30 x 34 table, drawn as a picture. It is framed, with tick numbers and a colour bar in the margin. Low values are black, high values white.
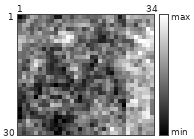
The halves do not mirror each other. The histogram is bell-shaped. The right part is higher, past a seam about 80% of the way across. The texture is blotchy. The bottom left is the ninth with the lowest average.
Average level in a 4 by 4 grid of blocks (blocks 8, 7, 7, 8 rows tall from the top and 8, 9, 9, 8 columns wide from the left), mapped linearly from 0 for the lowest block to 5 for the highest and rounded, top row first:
2314 / 2115 / 0014 / 0034
